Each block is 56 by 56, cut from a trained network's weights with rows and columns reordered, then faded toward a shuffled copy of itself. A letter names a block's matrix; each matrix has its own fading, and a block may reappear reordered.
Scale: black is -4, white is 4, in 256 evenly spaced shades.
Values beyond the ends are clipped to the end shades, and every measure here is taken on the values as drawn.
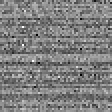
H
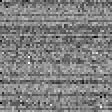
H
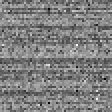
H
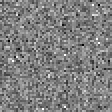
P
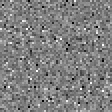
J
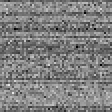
H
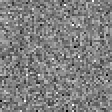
P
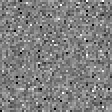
J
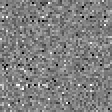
J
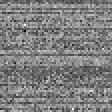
H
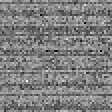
H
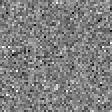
P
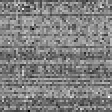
H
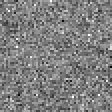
P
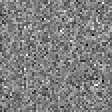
P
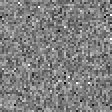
P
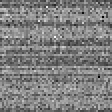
H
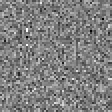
P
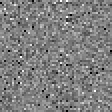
J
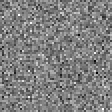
P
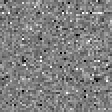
J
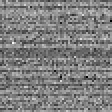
H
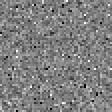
J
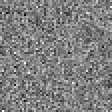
P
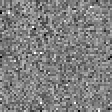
P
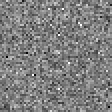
P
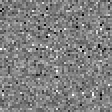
J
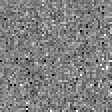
J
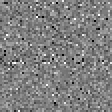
J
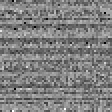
H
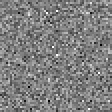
P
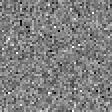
P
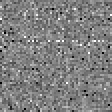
J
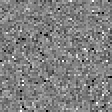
J
